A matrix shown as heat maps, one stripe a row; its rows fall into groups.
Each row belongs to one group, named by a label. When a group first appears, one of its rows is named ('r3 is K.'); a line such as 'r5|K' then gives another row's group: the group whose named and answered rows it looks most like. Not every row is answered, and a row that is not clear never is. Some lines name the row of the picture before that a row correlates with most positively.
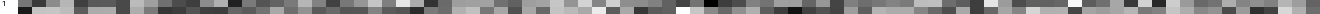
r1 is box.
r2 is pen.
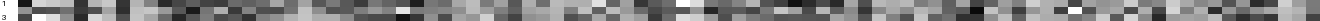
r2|box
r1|pen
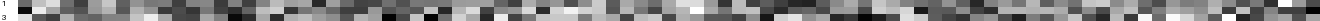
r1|pen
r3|box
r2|pen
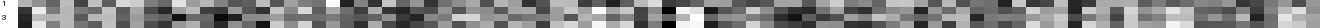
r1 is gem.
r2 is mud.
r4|mud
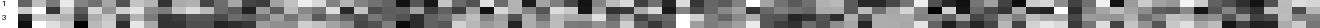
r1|mud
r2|gem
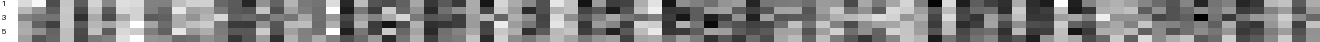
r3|gem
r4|gem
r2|gem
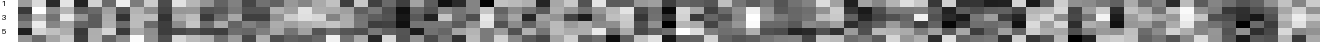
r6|gem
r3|mud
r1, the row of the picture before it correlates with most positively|1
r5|pen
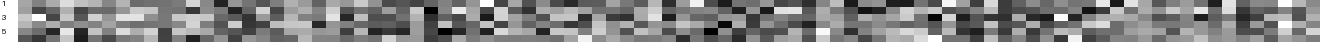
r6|box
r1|mud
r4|mud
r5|gem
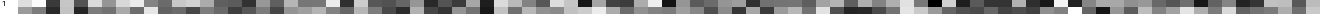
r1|gem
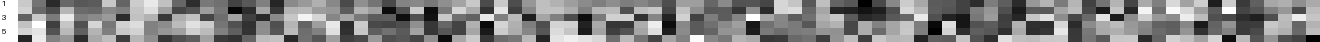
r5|gem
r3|mud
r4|gem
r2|box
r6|pen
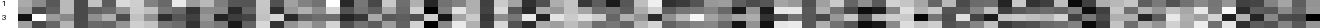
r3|pen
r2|box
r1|gem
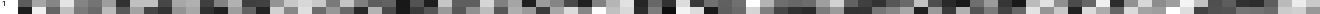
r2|mud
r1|mud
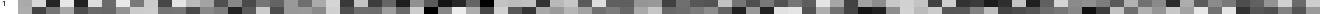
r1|gem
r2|box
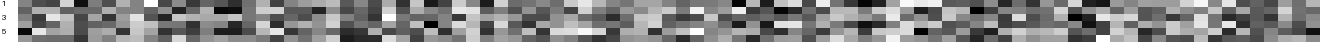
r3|gem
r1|box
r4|box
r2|pen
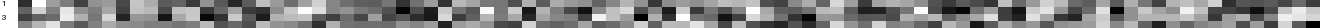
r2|mud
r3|mud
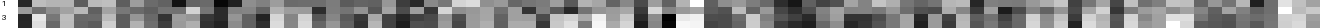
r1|pen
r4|mud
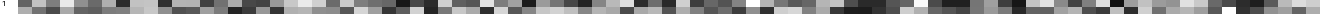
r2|box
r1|mud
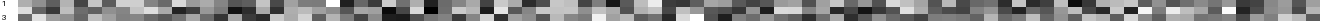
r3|mud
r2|box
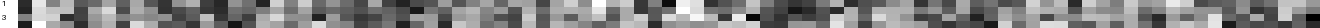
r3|pen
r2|pen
